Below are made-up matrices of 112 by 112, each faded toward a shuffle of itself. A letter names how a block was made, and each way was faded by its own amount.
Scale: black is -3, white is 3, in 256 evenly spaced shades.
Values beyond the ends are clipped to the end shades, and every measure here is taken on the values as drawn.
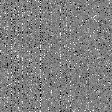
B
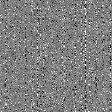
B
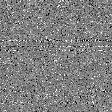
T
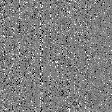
B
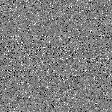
T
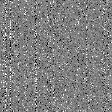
B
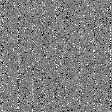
B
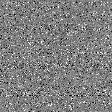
T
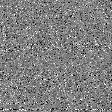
T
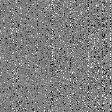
B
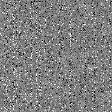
B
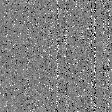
B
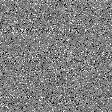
T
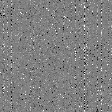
B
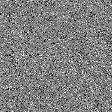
T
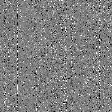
B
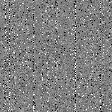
B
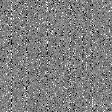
B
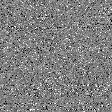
T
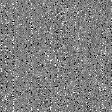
B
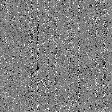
B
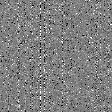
B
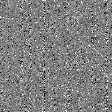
B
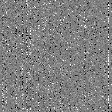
B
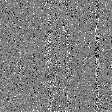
B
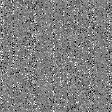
B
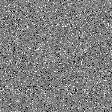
T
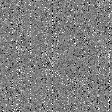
B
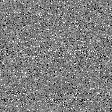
T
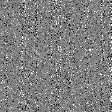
B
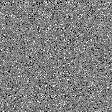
T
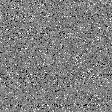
T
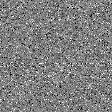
T
